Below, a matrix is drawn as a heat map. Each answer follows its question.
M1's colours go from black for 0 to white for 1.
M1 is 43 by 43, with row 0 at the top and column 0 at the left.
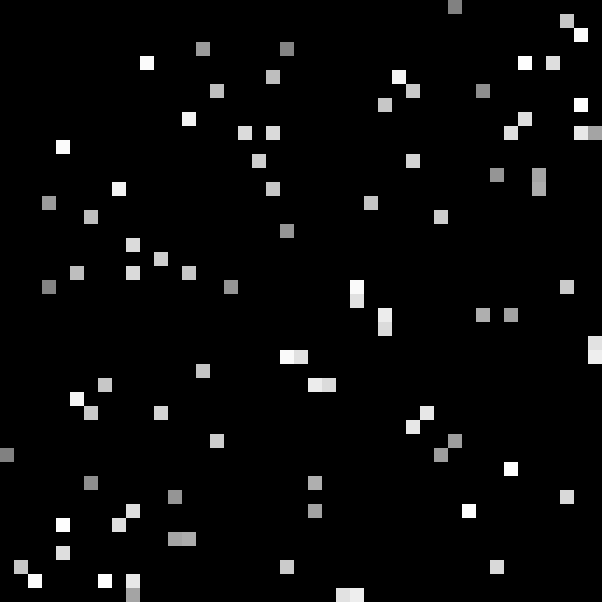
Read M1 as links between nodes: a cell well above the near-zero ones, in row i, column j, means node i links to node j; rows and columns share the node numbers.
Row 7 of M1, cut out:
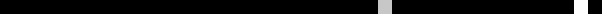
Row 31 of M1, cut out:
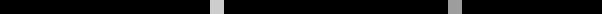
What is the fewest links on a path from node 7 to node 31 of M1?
6
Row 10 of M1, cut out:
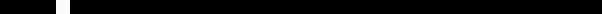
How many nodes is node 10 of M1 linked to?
1
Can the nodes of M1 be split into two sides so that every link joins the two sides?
yes
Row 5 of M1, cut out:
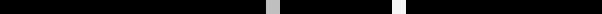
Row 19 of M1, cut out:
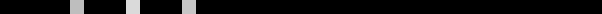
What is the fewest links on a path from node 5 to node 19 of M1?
1
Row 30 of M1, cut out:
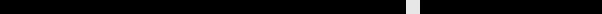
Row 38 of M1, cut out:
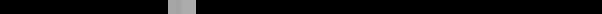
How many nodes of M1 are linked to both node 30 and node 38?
0
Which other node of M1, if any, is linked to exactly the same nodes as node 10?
node 39
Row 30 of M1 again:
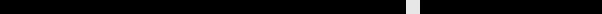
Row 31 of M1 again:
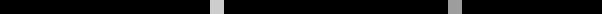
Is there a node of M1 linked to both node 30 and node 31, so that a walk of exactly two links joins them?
no
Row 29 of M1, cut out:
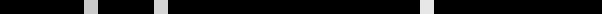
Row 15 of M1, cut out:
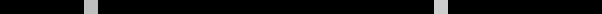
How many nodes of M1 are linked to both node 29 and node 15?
1
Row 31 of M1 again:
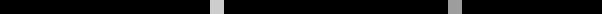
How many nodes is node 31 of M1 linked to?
2
